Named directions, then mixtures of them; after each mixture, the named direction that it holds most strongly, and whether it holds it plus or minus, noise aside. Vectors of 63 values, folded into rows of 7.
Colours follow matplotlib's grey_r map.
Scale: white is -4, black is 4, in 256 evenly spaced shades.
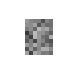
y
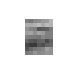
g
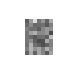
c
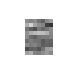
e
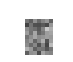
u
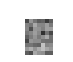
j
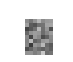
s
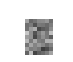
y, minus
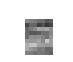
g, minus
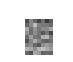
j, plus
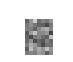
c, plus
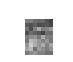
g, minus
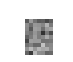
j, plus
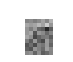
u, minus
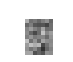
j, minus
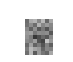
c, plus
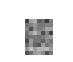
j, plus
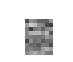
e, plus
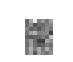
c, plus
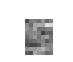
g, plus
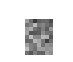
s, minus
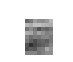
g, plus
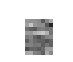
e, plus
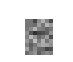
c, minus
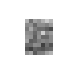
j, minus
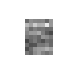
g, plus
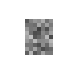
y, minus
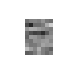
e, minus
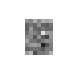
j, minus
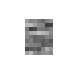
e, plus
